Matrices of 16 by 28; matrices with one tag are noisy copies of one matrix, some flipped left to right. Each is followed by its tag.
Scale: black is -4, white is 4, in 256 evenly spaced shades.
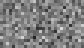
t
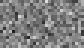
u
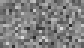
t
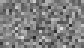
t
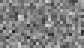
u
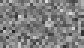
u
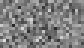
t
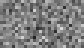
t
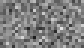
t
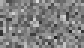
u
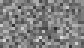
t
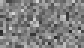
u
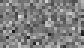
u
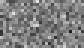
u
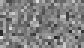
u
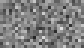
t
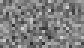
t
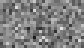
t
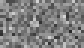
u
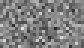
t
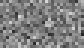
u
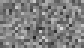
t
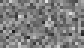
u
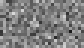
u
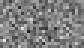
t
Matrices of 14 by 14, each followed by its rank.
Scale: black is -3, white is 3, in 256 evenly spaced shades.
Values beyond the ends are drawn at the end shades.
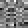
three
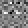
three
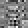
three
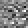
three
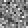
full rank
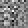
three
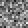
full rank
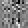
three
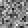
full rank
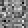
three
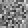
full rank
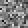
full rank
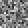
full rank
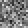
full rank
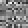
three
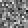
full rank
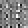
three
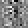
three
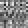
three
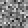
full rank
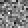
full rank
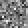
full rank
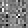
three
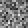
full rank
